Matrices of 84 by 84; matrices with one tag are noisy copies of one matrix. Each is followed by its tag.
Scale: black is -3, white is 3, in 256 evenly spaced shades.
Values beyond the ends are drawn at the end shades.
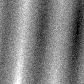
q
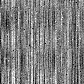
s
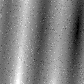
q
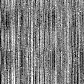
s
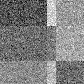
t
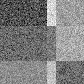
t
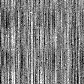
s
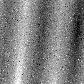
q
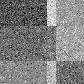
t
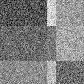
t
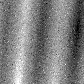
q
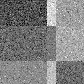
t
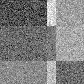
t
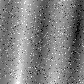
q
